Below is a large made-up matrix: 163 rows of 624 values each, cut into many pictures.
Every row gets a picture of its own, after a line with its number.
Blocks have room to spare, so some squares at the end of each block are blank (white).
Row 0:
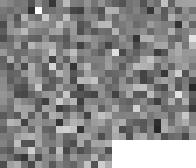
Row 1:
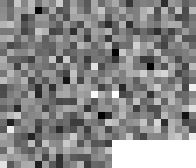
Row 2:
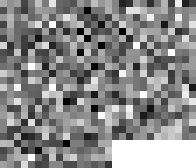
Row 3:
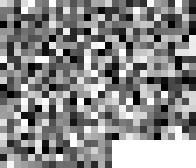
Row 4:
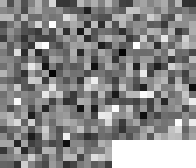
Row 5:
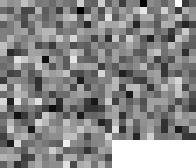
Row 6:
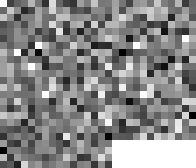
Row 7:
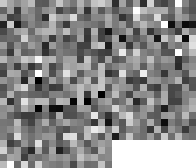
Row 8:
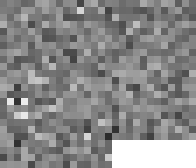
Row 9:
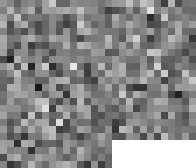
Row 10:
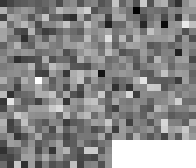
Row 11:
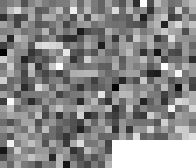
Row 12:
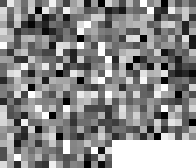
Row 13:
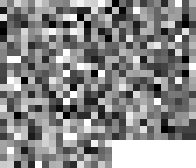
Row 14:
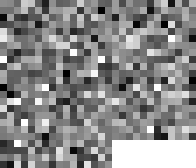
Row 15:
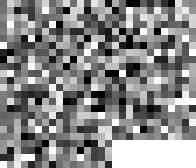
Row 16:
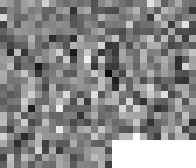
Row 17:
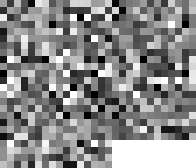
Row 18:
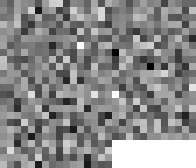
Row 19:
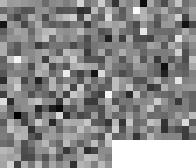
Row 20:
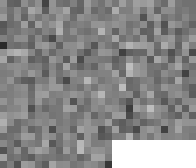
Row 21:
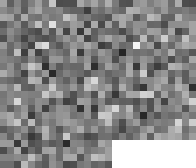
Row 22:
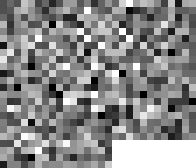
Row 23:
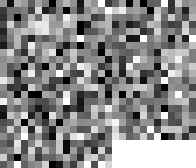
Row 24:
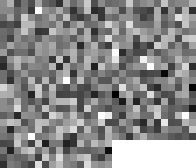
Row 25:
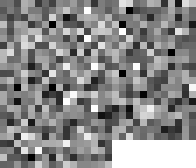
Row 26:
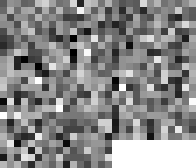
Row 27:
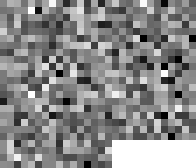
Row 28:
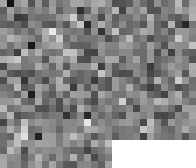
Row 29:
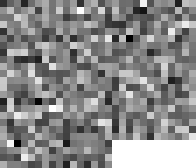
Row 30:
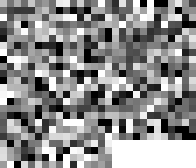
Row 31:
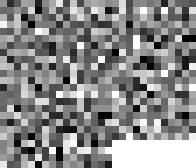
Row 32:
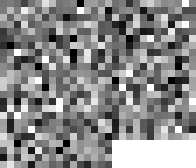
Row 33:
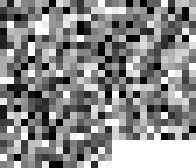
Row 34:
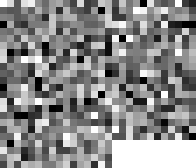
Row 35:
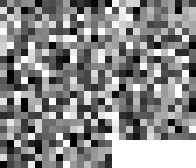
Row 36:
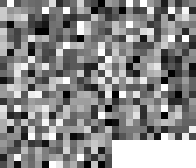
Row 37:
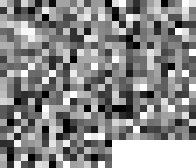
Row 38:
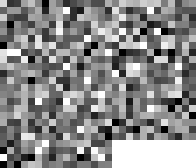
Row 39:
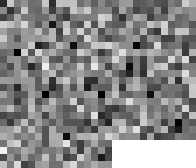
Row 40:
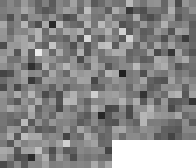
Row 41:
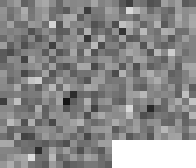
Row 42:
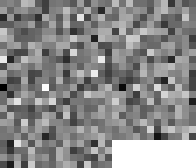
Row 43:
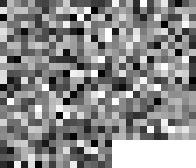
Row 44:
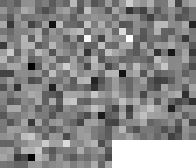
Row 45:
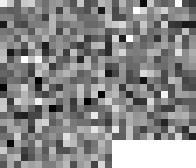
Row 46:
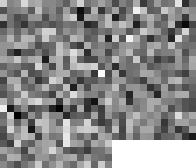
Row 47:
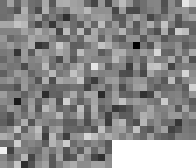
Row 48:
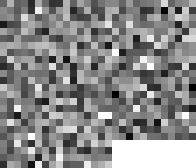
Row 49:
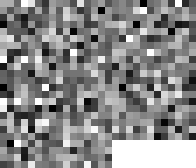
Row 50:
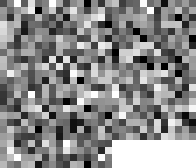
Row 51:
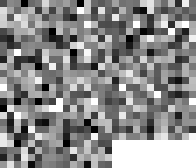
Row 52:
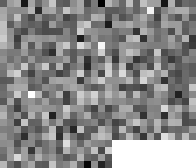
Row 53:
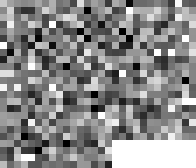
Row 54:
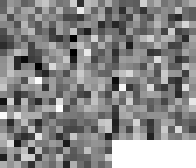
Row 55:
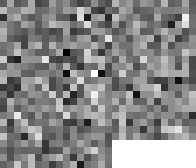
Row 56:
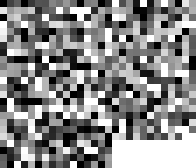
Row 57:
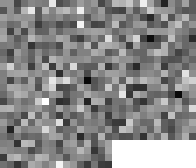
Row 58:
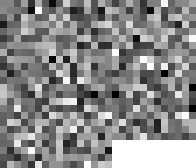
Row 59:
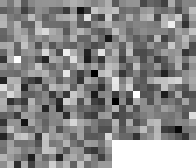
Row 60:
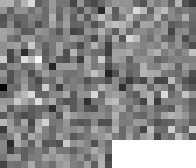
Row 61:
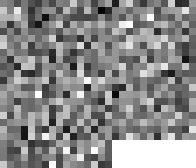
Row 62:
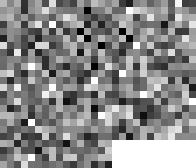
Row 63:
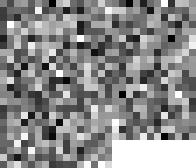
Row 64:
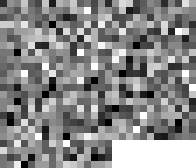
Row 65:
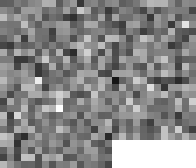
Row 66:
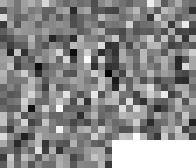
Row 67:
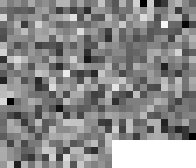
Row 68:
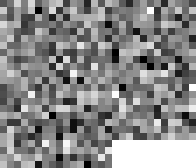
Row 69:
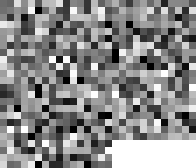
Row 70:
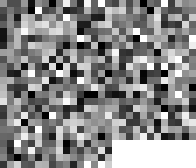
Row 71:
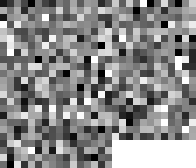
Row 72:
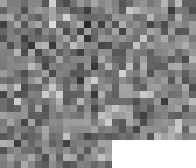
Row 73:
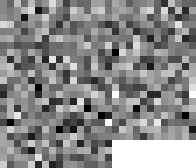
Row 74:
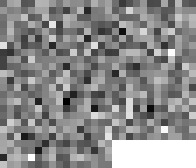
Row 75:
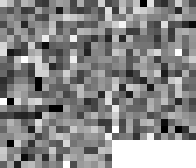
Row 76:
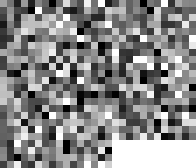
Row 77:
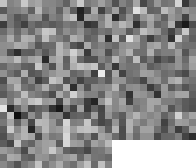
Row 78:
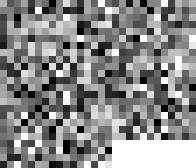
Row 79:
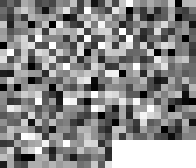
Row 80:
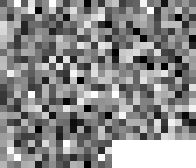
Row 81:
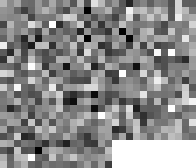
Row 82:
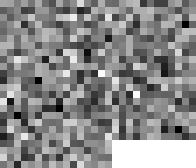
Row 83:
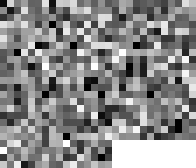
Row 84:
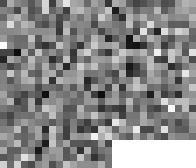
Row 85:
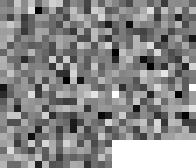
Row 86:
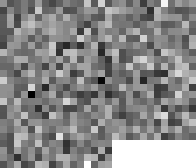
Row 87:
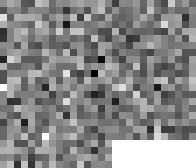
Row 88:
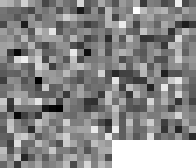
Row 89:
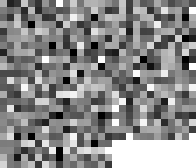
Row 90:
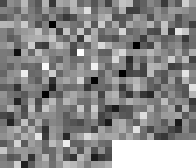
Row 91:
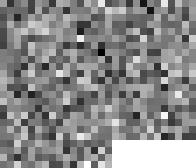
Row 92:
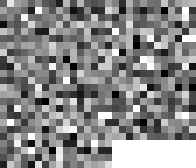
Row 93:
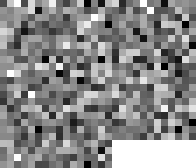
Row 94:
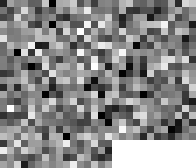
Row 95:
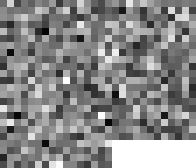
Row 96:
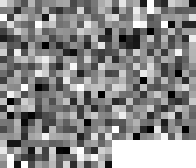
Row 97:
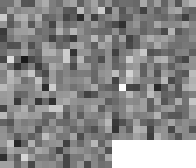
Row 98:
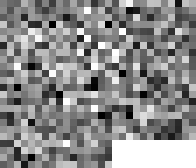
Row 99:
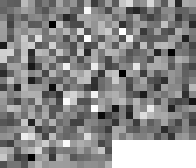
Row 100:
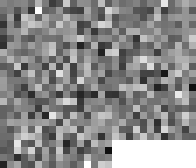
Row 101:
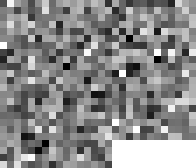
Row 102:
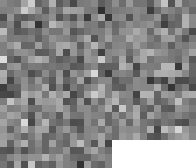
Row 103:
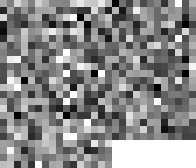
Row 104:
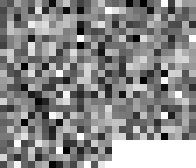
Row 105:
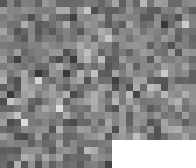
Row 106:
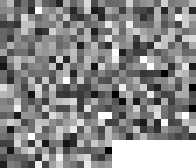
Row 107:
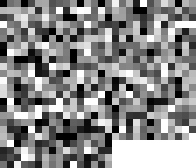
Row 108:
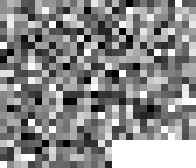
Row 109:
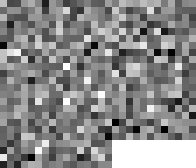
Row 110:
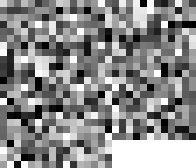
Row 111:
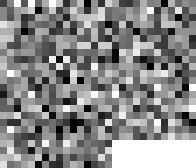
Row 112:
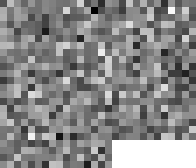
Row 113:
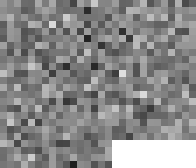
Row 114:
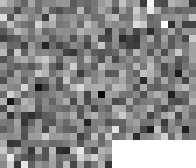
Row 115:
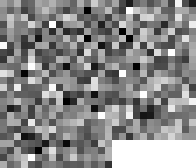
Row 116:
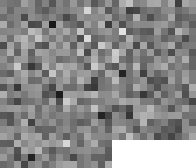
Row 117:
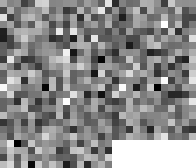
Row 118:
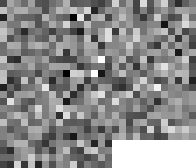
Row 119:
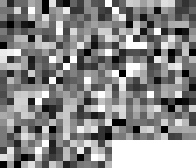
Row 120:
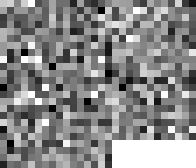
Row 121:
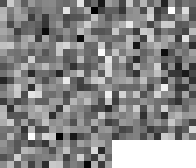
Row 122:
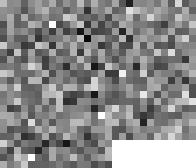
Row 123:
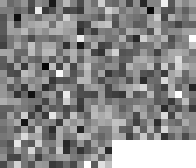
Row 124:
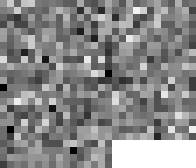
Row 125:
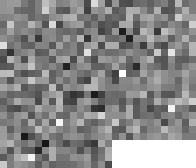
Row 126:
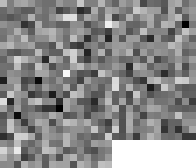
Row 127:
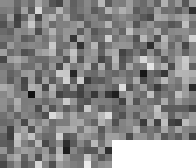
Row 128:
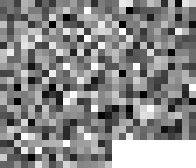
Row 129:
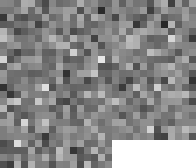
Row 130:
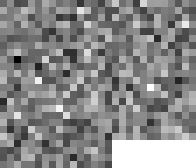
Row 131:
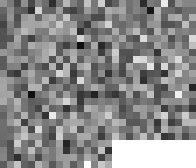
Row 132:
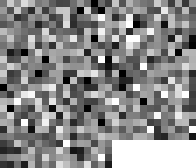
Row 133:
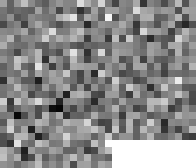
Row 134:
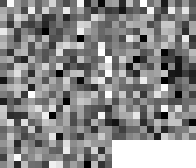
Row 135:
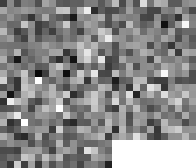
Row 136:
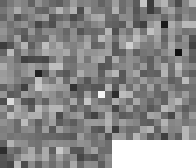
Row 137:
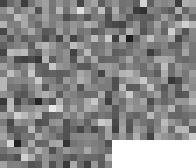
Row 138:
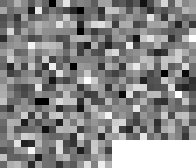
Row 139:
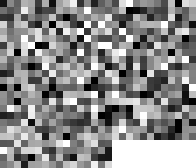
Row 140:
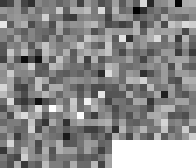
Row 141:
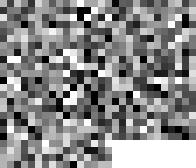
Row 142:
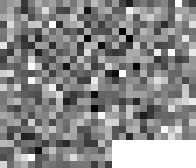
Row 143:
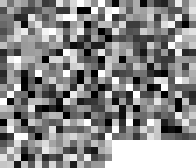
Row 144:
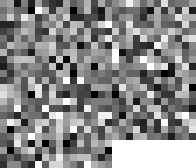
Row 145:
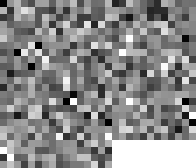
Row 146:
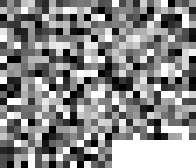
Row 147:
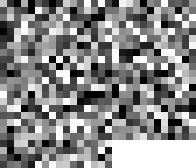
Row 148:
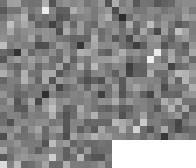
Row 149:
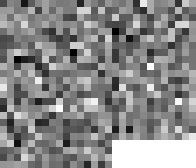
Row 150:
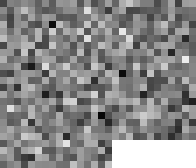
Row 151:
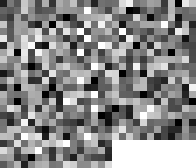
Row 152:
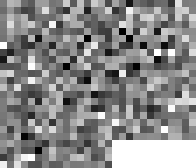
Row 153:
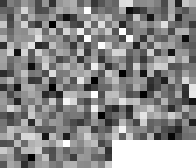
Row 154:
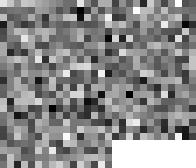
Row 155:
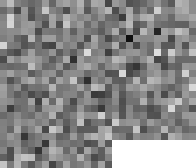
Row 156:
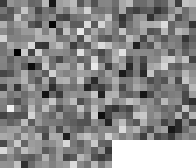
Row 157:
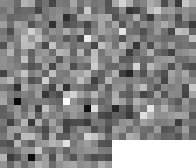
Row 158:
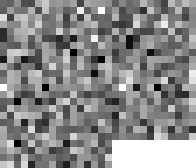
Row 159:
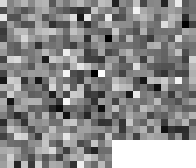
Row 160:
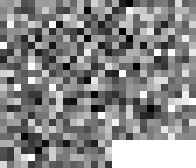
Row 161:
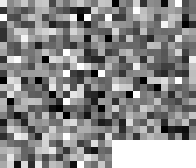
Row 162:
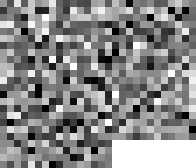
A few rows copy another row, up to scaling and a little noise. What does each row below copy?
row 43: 118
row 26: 54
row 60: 120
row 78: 123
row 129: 14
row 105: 135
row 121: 112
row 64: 90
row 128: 25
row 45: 34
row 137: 29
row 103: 13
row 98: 116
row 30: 67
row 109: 38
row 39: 83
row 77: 46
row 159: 161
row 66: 16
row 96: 114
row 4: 21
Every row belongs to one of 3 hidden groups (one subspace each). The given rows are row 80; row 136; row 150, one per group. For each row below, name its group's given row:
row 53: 150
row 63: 80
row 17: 136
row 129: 136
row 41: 150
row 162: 80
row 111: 80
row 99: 150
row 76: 80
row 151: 150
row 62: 150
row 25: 150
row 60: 136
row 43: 136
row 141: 136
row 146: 136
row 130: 136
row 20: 150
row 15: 150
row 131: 80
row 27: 80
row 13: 136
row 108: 150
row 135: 136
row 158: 136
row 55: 136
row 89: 80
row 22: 150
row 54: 136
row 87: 136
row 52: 80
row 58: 80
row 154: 136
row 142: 150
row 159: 136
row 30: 136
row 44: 150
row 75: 136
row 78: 80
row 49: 136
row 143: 136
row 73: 80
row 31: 80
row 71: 136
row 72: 150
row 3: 136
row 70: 80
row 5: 136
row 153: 150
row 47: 150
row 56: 136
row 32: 136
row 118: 136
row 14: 136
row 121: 80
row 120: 136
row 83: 150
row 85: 80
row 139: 150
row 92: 80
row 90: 150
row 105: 136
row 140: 136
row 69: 80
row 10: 136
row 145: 150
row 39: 150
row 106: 80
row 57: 80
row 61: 80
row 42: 136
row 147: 80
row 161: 136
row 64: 150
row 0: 80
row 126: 136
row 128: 150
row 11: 136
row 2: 150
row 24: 80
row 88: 136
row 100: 80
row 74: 150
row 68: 80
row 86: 80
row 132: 136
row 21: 150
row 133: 136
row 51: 136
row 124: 136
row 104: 80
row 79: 150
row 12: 80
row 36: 80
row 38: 150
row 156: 150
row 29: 136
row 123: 80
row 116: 150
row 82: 136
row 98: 150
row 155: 150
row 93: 80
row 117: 136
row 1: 80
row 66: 136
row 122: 150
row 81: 150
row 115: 150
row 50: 80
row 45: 136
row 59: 136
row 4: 150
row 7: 136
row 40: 150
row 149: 136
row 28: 136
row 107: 136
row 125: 150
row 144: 80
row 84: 150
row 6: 150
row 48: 80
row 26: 136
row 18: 80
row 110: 136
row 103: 136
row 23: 80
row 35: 136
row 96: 136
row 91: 80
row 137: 136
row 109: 150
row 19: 136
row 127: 80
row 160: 150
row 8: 136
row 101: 150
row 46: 136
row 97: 136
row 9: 80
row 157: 150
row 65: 136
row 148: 150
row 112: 80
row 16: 136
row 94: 150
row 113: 150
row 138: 80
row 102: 136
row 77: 136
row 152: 150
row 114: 136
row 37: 150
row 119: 150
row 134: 80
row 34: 136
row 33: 80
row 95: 80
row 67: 136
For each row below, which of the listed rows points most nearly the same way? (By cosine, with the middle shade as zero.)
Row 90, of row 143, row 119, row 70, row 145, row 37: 37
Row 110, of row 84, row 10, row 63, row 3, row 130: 3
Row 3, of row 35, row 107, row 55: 55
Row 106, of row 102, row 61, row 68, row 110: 61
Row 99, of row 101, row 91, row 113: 91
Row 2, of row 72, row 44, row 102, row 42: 72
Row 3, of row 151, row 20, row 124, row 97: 124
